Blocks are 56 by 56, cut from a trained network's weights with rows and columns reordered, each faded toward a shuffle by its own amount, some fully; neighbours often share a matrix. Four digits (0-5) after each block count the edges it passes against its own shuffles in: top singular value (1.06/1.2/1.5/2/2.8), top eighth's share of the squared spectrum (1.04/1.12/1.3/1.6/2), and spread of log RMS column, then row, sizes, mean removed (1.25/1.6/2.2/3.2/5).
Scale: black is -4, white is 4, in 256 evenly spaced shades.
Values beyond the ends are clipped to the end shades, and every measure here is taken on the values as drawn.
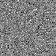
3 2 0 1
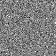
1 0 0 0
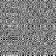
4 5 2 3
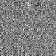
4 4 1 2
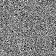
1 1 0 0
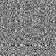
4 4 0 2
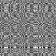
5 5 1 3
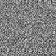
4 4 1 2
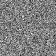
2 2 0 0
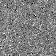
0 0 0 0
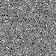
0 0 0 0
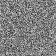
1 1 0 0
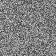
0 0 0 0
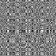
5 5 3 3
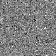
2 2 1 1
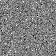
0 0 0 0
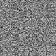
3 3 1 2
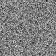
2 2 0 0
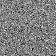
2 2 0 1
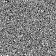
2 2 0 0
